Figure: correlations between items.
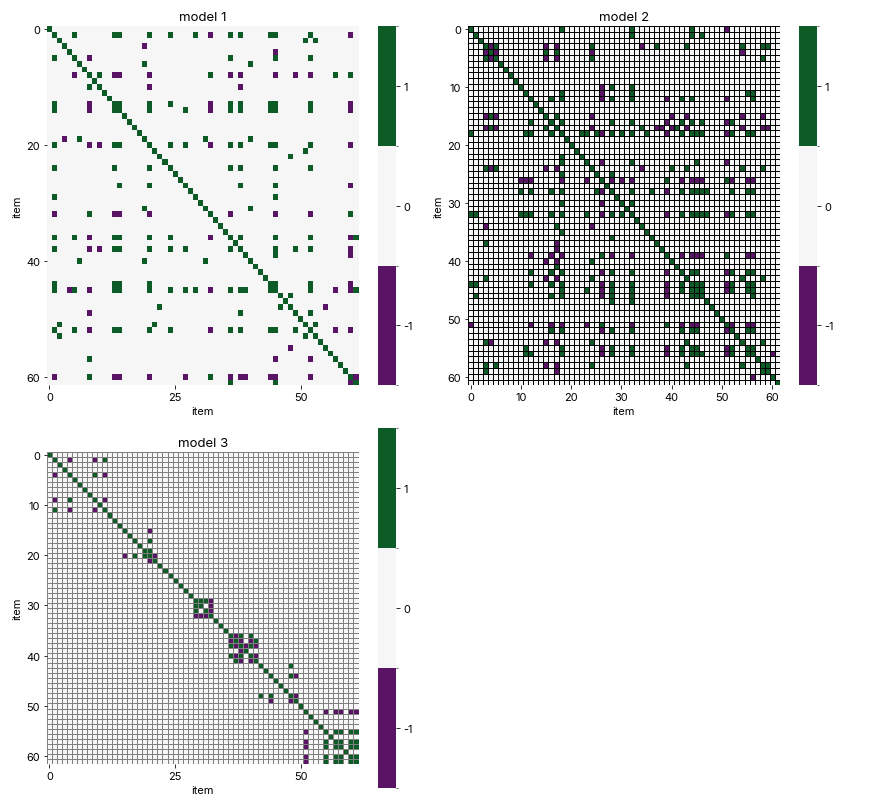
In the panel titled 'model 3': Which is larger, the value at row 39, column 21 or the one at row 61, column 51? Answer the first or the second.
the first
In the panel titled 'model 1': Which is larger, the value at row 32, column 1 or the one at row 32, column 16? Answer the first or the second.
the second
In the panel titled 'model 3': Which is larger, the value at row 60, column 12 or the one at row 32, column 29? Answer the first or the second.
the first
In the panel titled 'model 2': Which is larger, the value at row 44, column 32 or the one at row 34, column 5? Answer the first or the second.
the first
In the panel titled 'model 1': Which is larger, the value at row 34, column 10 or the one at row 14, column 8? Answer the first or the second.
the first
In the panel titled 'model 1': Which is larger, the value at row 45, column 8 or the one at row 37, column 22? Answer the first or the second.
the second
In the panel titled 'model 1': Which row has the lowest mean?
60
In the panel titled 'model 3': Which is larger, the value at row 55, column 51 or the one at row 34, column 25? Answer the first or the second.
the second
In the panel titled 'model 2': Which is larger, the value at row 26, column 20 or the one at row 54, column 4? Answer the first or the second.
the first
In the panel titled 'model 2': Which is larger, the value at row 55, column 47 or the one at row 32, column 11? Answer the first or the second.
the second
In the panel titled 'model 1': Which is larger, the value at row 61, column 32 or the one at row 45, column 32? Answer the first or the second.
the first
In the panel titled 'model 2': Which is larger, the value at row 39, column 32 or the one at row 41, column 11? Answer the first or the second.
the second
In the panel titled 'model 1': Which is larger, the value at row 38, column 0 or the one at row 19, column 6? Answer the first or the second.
the second
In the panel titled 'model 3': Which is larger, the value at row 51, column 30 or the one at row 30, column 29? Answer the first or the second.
the second
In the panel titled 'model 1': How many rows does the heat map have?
62
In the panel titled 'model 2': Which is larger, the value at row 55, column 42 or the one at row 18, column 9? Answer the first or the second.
the first
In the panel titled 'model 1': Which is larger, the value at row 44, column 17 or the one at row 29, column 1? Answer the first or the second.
the second
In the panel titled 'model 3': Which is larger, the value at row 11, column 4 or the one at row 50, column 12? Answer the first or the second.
the second
